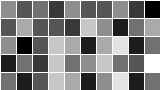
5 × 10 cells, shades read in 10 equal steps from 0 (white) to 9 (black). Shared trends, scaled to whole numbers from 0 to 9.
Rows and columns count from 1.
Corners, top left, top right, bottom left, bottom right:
4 9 5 5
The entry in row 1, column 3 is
5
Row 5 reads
5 8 6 2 3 8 4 1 8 5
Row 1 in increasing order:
4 4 4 5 6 6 6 7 7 9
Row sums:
58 50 49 44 50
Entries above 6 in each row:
3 2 3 2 3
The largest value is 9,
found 2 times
